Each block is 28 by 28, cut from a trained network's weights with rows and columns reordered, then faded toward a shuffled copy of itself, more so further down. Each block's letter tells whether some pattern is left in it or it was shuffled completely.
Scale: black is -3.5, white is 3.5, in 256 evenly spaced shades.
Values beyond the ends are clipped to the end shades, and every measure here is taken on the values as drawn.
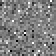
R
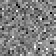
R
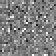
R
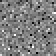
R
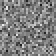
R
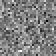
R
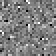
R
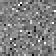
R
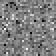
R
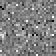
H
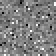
R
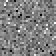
R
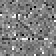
H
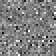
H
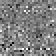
H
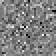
H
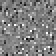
R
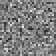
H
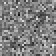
R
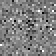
H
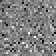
H
